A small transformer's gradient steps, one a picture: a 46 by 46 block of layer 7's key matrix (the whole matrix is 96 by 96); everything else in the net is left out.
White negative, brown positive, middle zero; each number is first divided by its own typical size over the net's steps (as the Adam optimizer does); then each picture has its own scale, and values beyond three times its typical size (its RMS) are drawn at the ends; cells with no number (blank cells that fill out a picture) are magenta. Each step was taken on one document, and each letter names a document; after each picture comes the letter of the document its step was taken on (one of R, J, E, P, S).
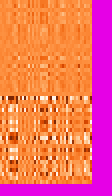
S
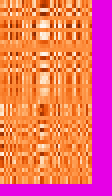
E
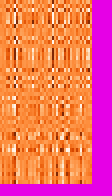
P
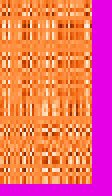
E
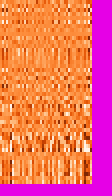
P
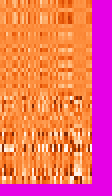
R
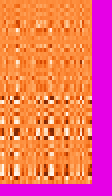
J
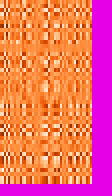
E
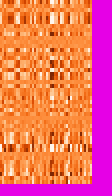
R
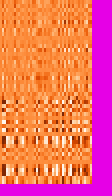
J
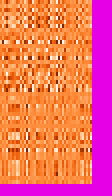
P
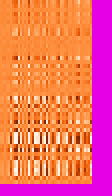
S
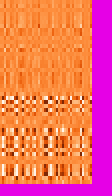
J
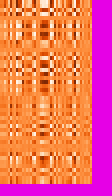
E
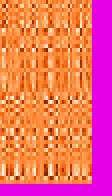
J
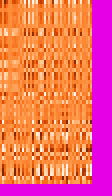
R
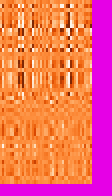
J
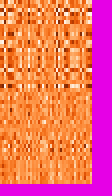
P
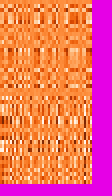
P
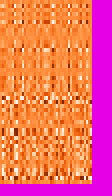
J
